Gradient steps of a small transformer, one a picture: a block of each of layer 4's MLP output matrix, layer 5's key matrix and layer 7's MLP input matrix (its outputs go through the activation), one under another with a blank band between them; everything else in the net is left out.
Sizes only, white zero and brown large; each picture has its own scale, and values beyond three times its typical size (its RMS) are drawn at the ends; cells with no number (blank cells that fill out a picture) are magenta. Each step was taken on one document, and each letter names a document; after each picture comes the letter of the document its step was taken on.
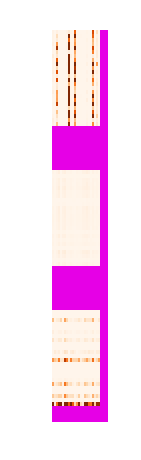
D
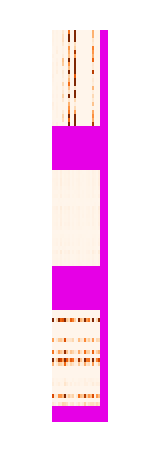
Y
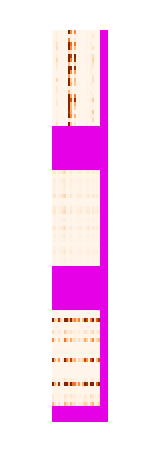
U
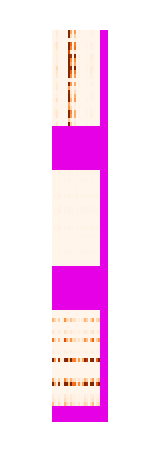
U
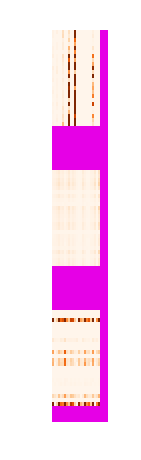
Y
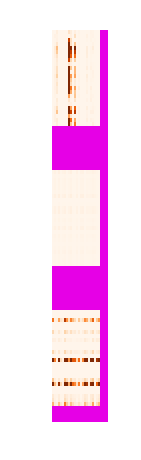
U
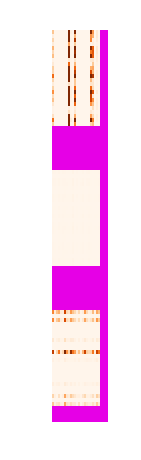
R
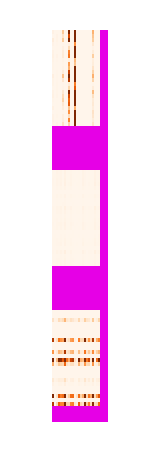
Y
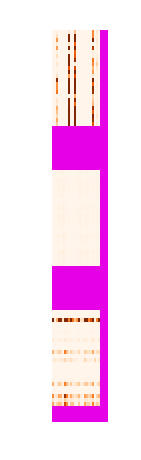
D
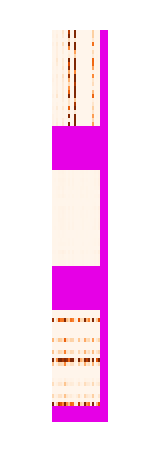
Y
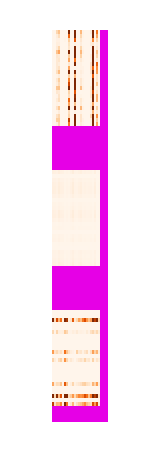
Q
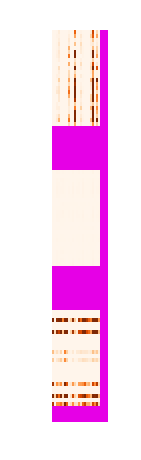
Q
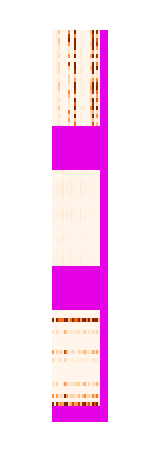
Q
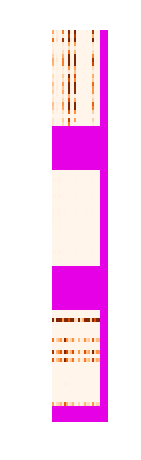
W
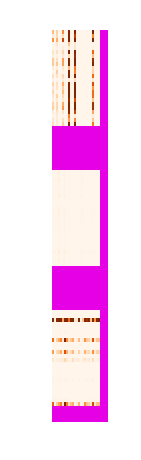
W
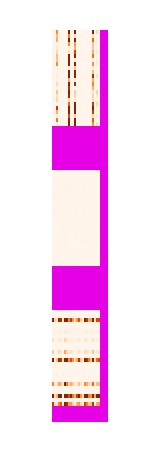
D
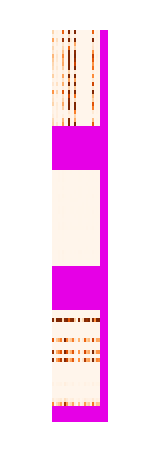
W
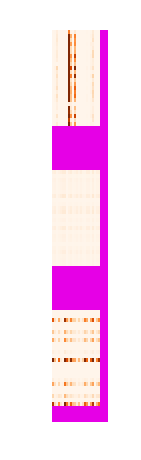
U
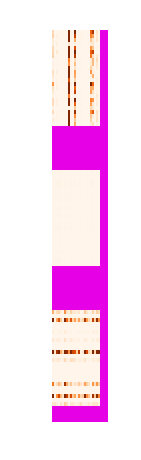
R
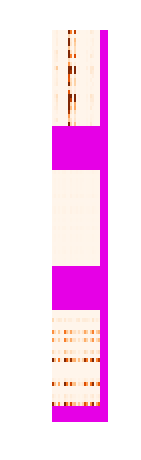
U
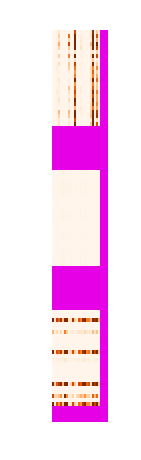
Q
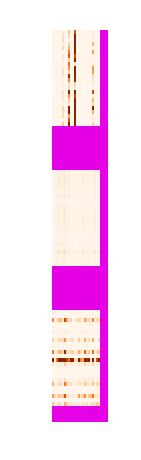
Y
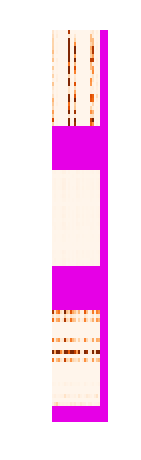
R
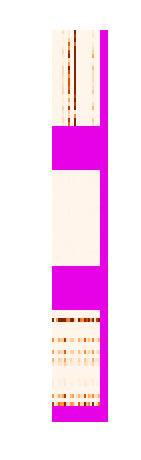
Y
